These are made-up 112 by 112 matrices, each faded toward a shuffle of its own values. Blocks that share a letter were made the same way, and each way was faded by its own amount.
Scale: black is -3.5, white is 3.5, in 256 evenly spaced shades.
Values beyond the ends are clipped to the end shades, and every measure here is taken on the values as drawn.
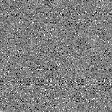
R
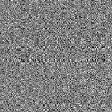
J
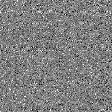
R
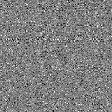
R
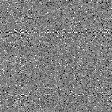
R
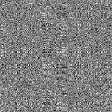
J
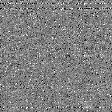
R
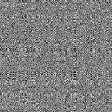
J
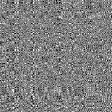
J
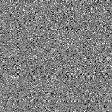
R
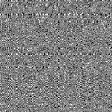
J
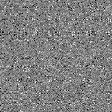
R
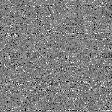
R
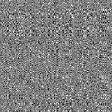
J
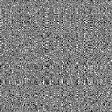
J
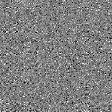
R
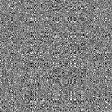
J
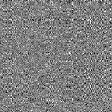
J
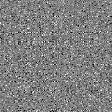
R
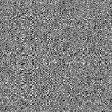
J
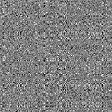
J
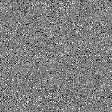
R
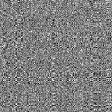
J
